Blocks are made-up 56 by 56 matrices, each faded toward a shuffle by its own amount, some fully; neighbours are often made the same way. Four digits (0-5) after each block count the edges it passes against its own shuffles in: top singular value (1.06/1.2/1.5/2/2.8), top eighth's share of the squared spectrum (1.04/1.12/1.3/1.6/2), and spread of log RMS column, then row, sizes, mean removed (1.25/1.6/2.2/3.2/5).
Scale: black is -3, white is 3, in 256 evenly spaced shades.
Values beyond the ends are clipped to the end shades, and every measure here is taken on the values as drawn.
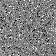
0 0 0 0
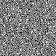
2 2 0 0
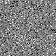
2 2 0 0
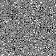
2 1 0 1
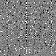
4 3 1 1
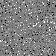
1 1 0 0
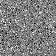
0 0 0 0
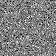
0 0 0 0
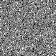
0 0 0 0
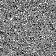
0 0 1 0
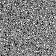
0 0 0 0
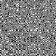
4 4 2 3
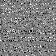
1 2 0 3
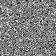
1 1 0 0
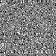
3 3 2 1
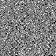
3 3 1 0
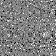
3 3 1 1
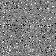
3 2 0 1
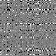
4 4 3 3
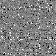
3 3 1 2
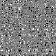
3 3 2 2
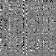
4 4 3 2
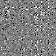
3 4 3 2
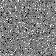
1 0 0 0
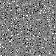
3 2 1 0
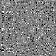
3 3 2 1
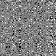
3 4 2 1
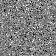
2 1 0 0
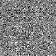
3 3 2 1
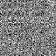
3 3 2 1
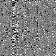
3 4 2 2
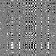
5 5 4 3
